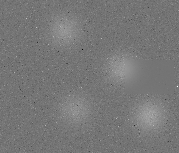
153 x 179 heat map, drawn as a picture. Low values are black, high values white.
No row or column stands out. There are four bumps. The middle right is the smoothest part. No overall slope runs across the table. Neither half mirrors the other. In the middle right lies a patch that is calmer than the rest.
